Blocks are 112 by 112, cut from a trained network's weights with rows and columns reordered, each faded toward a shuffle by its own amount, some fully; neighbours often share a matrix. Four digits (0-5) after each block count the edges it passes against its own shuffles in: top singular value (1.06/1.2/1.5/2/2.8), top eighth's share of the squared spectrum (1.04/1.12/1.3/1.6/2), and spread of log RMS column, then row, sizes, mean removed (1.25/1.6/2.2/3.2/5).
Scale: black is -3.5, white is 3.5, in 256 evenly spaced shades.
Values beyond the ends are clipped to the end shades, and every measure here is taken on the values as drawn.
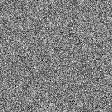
3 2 0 0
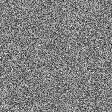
2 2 0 0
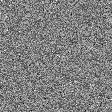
0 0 0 0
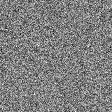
2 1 0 0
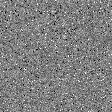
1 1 0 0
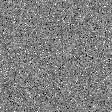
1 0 0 0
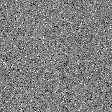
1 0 0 0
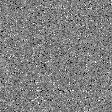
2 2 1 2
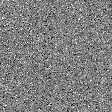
1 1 0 0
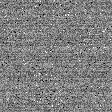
3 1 0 0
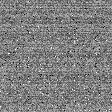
3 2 1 0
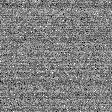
3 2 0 0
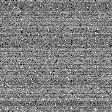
4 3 2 1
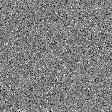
0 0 0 0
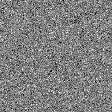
3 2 1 0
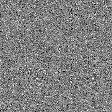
2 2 1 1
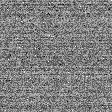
3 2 0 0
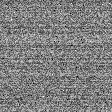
3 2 0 0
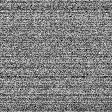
4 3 0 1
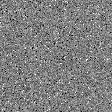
2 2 1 0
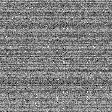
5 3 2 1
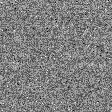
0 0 0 0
